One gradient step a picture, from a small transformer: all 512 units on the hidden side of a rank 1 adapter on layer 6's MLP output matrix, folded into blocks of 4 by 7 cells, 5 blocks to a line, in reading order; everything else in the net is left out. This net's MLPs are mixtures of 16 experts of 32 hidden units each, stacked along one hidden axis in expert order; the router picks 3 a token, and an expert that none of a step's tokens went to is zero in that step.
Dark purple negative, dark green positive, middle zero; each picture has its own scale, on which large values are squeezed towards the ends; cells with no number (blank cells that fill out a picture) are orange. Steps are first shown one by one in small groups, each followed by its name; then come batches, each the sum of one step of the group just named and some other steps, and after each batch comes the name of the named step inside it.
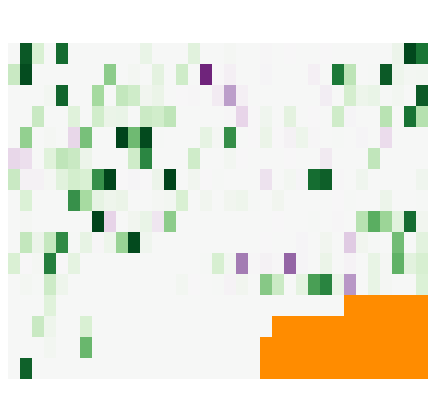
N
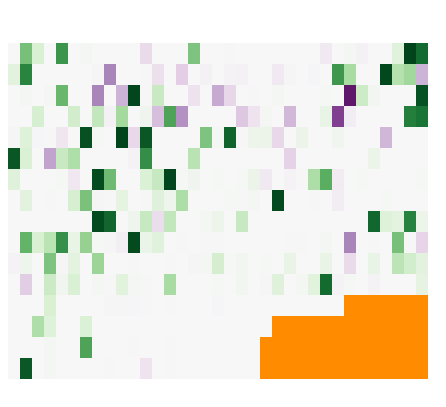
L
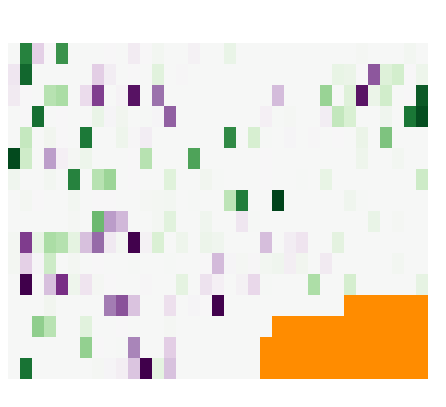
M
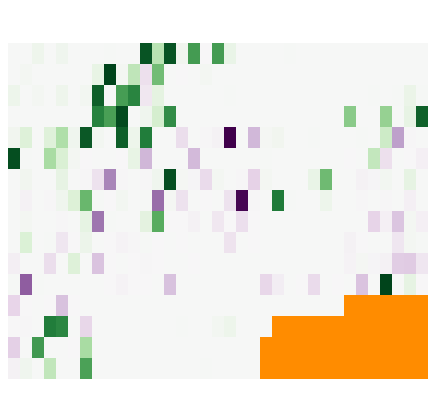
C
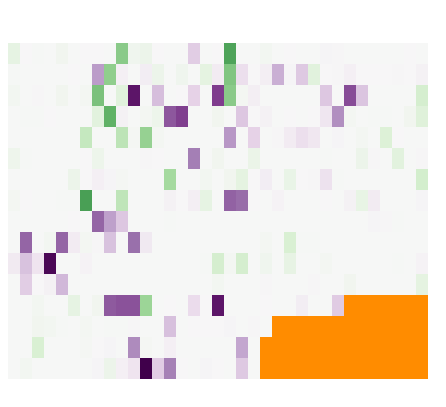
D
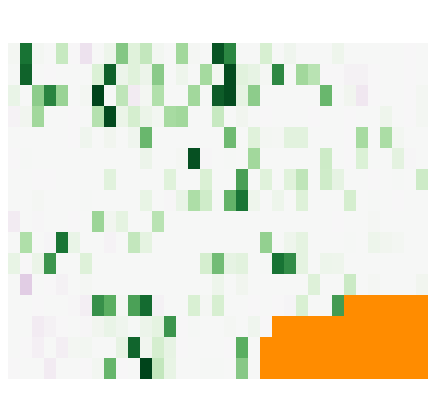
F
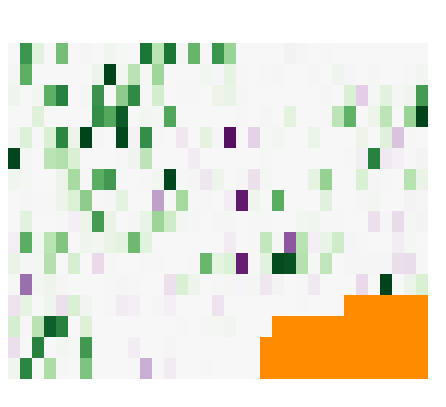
C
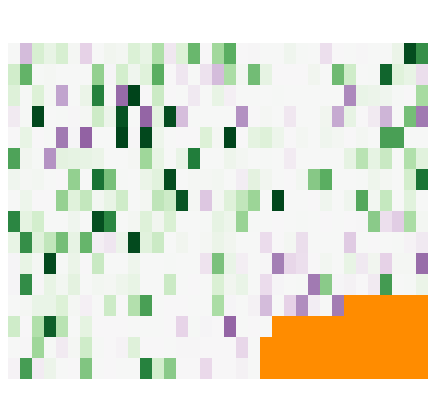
L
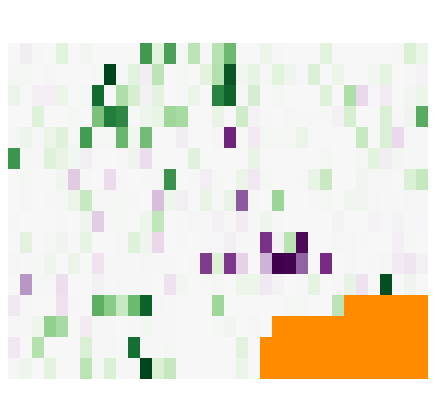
C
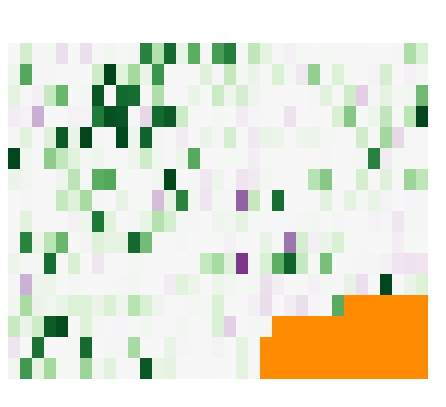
C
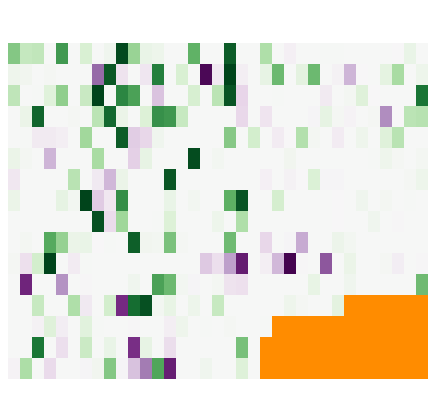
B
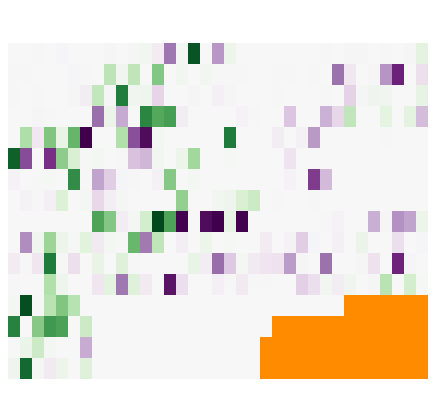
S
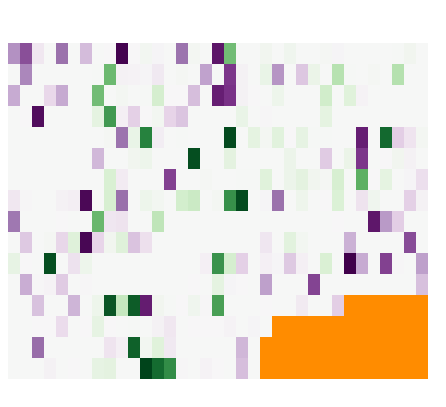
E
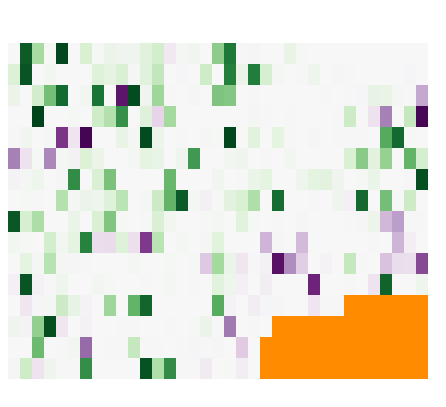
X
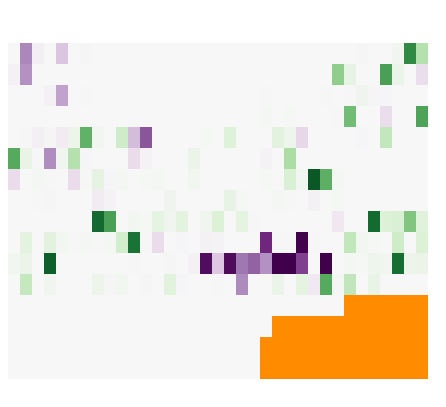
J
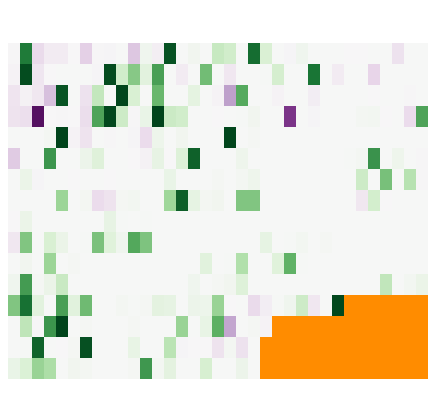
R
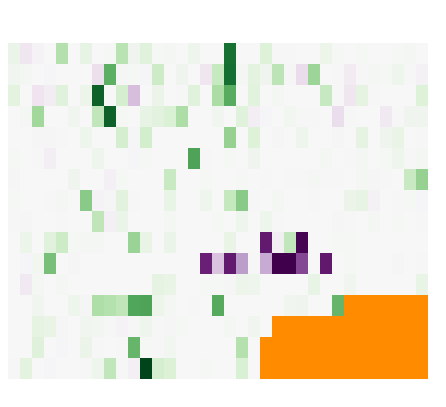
B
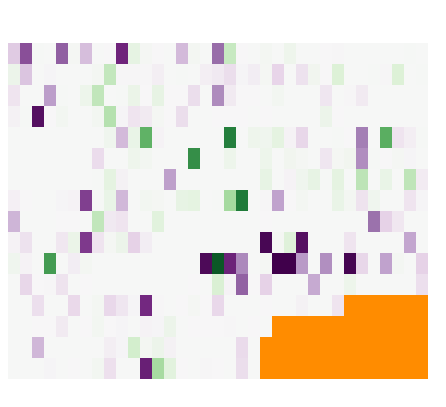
E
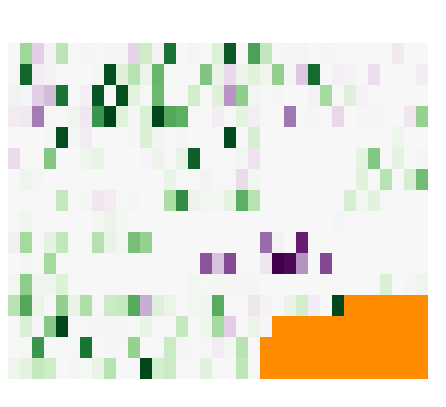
R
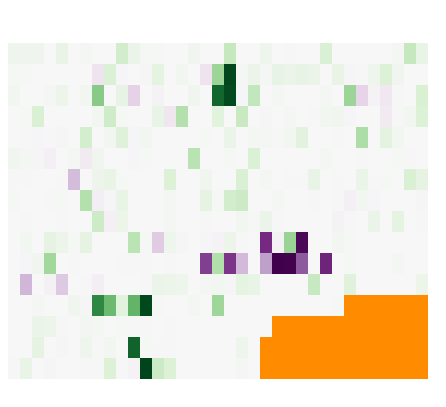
B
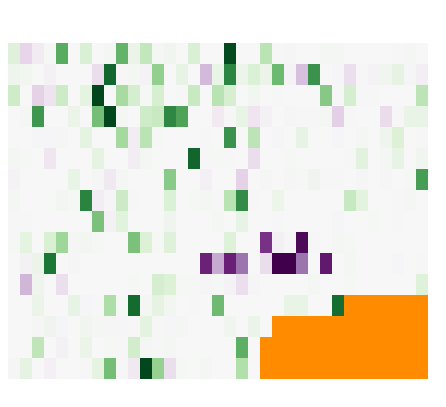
B
